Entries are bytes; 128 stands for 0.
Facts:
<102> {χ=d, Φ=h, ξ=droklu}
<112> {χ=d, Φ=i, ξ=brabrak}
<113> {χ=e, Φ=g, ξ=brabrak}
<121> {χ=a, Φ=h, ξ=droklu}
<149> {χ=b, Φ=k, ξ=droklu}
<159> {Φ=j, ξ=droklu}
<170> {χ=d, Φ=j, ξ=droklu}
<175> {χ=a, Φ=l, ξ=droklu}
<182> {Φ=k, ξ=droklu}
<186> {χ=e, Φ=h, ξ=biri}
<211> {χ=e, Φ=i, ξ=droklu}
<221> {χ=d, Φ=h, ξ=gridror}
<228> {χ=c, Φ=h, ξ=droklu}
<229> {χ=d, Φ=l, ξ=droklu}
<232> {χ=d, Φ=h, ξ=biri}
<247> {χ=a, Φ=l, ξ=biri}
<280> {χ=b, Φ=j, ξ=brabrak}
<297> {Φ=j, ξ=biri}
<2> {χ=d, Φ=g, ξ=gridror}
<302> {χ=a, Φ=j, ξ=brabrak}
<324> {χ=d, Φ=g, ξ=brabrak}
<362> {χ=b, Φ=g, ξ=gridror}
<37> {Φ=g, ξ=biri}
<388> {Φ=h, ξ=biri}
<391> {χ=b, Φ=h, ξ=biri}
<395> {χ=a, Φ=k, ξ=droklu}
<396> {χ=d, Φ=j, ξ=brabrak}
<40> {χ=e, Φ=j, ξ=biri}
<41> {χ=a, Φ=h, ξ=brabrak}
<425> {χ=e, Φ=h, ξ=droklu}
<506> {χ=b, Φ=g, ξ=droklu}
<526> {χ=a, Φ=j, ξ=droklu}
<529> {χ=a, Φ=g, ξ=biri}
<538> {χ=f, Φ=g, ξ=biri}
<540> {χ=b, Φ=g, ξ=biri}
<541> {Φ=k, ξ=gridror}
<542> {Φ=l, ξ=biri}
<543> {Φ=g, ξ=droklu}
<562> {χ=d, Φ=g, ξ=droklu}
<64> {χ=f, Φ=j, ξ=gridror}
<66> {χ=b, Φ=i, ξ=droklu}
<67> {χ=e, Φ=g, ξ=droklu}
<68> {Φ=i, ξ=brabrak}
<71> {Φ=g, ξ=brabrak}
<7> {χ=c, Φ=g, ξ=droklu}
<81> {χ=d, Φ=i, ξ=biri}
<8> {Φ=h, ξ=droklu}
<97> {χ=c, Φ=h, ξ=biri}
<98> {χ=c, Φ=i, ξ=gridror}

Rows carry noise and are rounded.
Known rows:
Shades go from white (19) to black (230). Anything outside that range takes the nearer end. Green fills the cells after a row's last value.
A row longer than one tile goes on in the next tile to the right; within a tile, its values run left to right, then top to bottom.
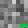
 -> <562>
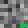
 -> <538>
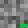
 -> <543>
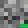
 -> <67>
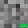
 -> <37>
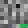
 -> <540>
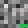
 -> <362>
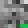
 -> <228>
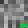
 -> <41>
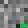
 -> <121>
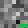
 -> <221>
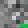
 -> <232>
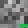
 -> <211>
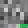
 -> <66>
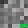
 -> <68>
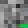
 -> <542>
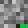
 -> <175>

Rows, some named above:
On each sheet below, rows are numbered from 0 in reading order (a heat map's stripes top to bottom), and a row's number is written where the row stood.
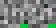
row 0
<506>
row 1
<391>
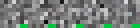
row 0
<396>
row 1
<221>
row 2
<280>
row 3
<391>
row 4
<562>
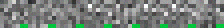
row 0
<81>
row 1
<68>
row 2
<8>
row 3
<98>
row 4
<362>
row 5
<98>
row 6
<98>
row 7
<97>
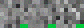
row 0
<388>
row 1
<8>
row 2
<149>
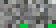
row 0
<297>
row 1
<7>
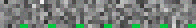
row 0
<297>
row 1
<2>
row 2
<425>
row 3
<175>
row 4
<40>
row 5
<113>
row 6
<302>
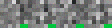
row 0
<170>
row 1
<324>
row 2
<102>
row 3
<324>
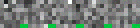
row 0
<64>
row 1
<112>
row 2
<229>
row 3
<186>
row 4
<71>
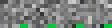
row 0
<68>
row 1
<541>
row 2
<247>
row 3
<529>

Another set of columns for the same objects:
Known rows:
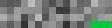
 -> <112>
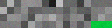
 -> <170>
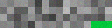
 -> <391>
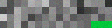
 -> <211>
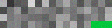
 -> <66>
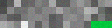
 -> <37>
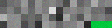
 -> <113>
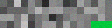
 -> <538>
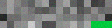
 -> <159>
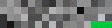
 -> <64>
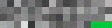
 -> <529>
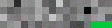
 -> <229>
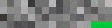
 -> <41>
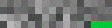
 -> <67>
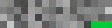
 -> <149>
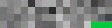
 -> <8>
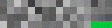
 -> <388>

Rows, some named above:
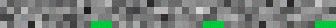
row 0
<247>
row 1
<540>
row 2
<324>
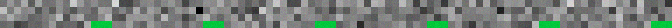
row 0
<221>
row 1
<175>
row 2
<7>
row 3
<425>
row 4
<102>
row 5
<228>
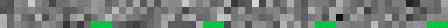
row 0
<81>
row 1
<221>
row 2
<66>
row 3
<526>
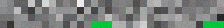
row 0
<98>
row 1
<182>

